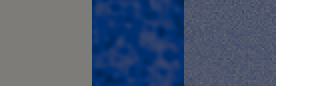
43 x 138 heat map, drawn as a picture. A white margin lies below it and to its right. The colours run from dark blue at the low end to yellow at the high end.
The table splits into one row of 3 panels. Panel 1,1: middling, flat. Panel 1,2: very low, blotchy, faint in contrast. Panel 1,3: low, fine-grained, faint in contrast.
